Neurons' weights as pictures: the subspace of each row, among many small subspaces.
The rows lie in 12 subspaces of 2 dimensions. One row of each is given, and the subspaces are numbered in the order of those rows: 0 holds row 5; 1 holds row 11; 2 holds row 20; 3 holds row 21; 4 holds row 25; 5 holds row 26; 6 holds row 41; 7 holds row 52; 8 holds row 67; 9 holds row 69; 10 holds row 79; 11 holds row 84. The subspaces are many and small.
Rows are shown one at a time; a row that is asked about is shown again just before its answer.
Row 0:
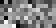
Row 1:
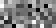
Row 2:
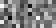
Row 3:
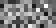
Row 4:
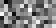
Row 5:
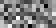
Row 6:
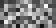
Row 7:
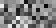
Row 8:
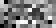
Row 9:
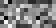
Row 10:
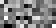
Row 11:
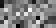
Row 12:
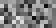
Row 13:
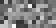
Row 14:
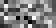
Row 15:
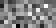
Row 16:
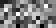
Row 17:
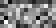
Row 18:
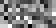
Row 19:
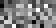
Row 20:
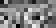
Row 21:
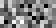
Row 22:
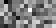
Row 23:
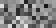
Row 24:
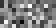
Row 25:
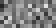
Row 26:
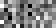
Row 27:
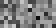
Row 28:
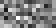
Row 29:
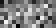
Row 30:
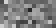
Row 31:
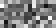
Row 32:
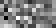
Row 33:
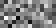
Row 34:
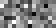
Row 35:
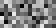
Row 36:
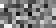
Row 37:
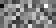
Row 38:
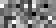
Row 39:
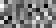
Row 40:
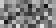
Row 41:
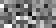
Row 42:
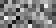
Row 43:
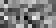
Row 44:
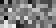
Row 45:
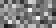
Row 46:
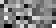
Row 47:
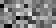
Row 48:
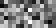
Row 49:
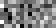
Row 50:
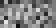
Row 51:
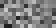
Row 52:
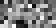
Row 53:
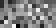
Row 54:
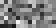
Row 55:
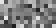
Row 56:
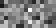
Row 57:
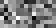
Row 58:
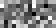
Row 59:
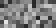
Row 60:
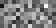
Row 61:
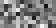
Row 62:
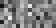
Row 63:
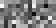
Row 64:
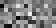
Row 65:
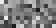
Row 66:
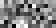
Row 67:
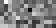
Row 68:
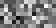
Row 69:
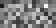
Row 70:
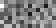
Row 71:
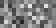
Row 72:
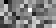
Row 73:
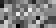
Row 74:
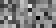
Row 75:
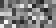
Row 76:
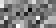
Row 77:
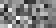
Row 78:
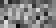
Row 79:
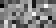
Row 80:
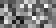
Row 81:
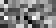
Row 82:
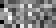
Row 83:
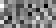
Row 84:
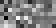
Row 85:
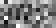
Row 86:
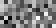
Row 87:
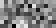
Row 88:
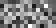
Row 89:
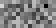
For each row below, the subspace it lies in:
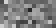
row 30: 8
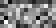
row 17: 9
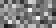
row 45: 5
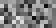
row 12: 3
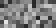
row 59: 10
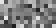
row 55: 6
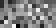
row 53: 11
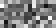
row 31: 10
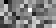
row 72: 8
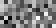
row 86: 4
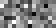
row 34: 10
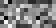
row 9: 9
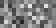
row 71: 3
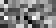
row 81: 2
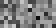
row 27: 5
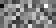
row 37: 9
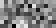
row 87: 7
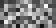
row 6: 2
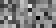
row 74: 5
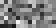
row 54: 7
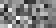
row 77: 7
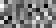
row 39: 4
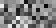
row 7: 7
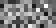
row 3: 0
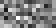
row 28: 11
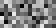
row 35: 8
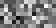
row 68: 3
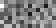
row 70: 4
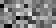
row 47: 6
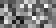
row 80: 3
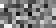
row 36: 4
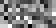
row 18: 0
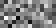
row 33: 9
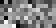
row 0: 11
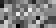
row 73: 1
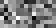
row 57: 3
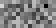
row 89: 9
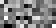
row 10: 6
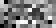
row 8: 8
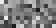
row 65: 6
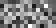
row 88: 0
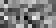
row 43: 2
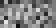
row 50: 0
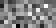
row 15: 11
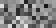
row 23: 7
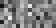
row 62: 5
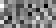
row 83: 4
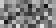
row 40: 2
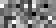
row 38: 10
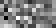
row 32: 11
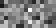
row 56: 1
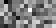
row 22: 8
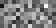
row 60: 9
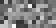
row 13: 7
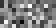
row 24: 3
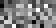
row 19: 6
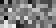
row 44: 11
